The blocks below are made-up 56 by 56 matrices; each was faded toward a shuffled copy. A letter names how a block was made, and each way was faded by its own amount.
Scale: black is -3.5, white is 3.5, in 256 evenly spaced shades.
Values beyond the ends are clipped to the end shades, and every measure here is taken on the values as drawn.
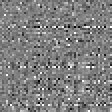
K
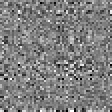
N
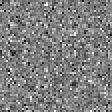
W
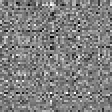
N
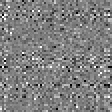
K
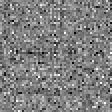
W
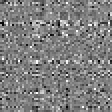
K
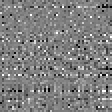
K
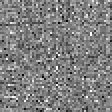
W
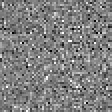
W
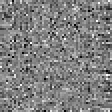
W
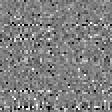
K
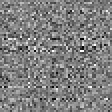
N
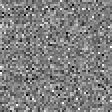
W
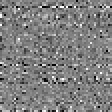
K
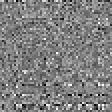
N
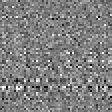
N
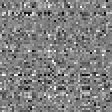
K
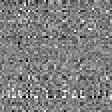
N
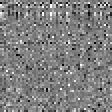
K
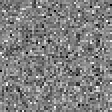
W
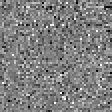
W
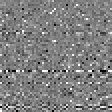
K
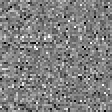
W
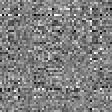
N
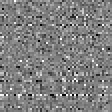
K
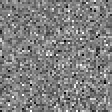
W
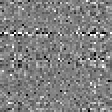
K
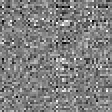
N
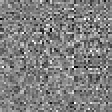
N
